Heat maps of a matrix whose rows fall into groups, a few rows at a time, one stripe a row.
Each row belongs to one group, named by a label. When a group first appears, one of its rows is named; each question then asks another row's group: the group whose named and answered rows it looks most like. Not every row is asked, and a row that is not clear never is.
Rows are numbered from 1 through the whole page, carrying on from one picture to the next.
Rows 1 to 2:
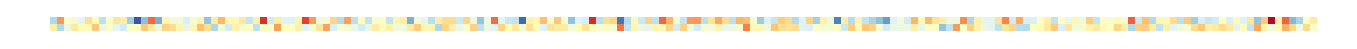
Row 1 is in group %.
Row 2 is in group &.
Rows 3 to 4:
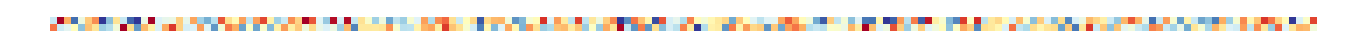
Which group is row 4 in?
&
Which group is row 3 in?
%
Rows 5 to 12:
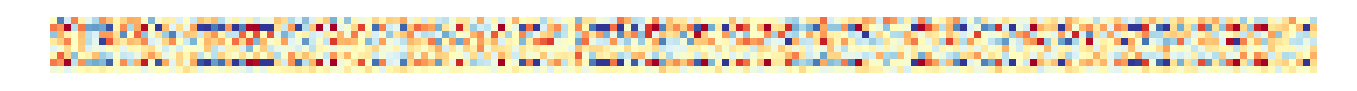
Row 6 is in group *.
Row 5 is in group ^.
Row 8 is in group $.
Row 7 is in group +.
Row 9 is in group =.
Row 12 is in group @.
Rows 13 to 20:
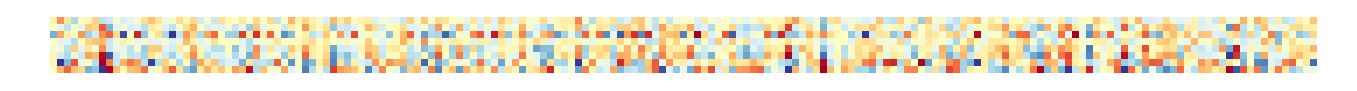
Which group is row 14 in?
@
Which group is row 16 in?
@
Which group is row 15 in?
+
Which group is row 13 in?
%
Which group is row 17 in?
@
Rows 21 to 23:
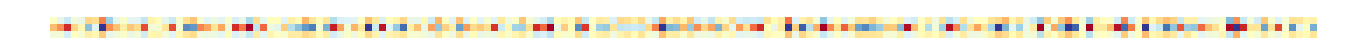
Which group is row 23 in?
@
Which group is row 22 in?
$
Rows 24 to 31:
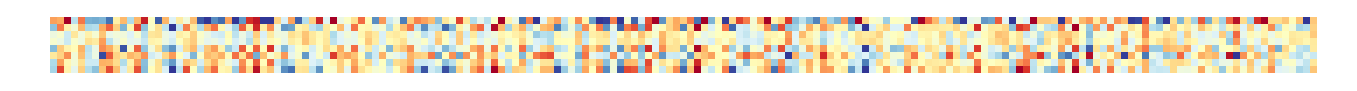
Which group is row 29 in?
$
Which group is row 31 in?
+
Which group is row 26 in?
@
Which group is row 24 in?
*
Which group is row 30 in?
+
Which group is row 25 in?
+
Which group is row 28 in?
+
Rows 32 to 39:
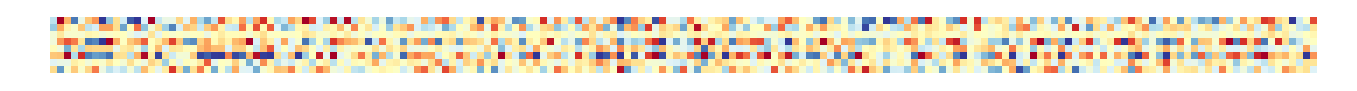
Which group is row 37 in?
*
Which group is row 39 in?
&
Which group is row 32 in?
%
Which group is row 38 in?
=
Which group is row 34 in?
%
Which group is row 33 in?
+
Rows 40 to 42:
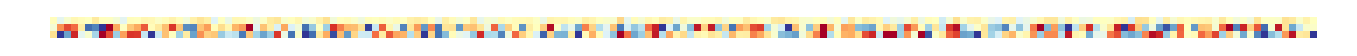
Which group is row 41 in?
$
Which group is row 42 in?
^
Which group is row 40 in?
&
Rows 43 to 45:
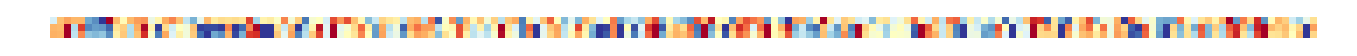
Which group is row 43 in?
$
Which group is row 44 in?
*
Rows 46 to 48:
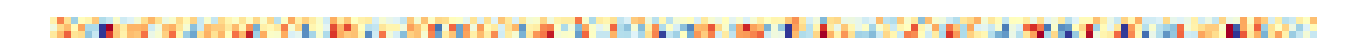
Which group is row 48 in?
$
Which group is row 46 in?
%
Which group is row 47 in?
$
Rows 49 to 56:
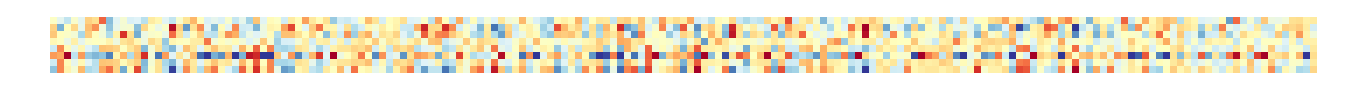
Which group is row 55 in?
+
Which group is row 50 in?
&
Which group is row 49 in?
@
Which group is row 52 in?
=
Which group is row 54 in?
*
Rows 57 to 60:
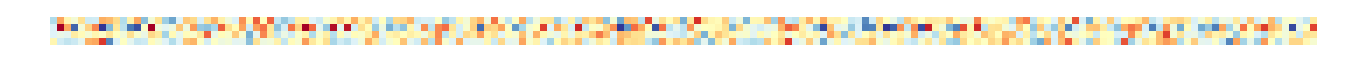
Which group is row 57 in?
+
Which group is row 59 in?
=
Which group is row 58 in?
%
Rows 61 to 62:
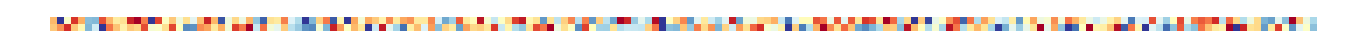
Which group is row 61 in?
^
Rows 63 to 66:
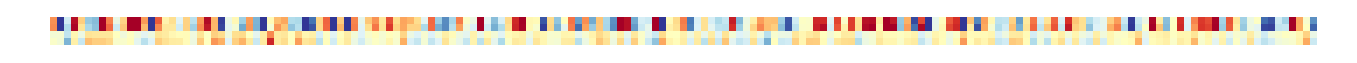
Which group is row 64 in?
^
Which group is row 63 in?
^
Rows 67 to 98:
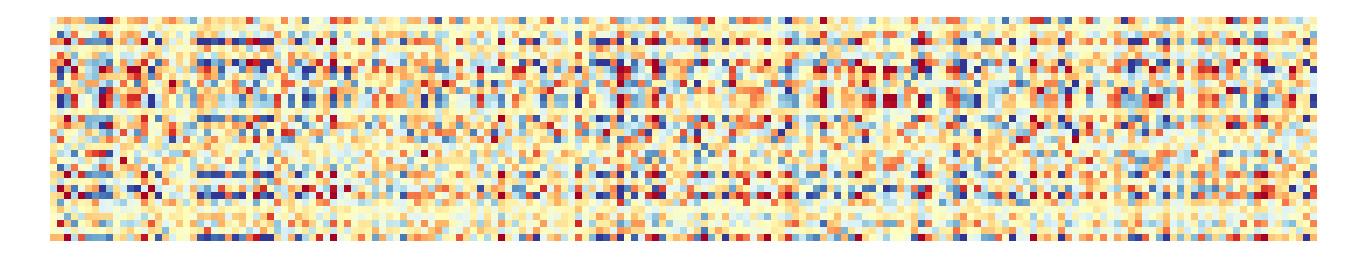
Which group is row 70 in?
*
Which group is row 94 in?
%
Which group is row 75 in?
^
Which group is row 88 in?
^
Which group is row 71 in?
=
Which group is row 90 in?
&
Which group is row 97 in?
=
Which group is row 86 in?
@
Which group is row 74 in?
^
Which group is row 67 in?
$
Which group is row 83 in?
&
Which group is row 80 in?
&
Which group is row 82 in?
$
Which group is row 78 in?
^
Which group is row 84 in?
+
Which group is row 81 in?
*
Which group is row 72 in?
%
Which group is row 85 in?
=
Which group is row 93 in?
&
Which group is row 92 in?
*
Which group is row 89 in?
*
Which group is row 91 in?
%
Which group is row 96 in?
%
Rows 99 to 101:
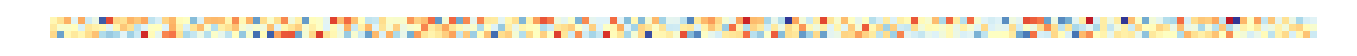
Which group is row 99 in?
$
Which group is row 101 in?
&
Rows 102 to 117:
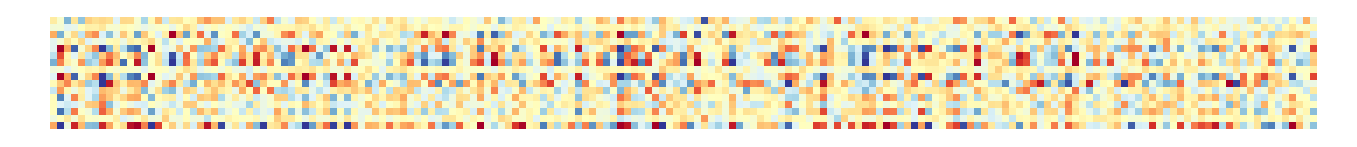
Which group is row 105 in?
=
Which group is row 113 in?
^
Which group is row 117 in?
^
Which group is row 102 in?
=
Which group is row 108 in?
+
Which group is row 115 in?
^
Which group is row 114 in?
@
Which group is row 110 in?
%
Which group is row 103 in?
@
